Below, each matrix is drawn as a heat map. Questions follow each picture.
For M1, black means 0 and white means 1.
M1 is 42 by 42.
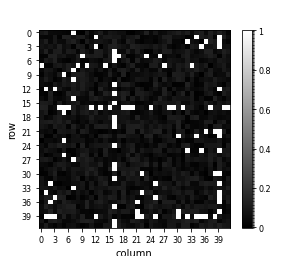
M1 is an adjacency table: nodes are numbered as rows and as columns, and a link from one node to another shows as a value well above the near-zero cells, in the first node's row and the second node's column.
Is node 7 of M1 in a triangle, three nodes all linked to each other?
no
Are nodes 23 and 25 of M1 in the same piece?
no
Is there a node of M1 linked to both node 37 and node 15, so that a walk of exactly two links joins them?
yes
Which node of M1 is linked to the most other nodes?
node 16
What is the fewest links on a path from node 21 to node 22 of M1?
2
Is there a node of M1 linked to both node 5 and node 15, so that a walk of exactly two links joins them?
yes
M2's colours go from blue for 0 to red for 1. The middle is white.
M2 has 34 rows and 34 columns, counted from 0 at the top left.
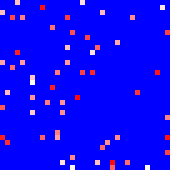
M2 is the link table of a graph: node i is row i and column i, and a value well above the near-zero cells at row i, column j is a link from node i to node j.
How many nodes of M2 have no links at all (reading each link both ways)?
1
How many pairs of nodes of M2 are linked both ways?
1
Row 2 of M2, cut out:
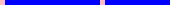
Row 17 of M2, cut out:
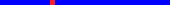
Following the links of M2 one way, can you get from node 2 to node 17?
no
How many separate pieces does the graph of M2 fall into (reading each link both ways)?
2
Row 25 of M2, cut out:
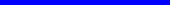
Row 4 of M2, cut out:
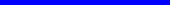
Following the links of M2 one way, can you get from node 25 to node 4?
no
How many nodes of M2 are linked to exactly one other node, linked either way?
5
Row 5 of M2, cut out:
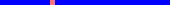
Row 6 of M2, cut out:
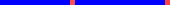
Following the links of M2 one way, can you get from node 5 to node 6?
yes
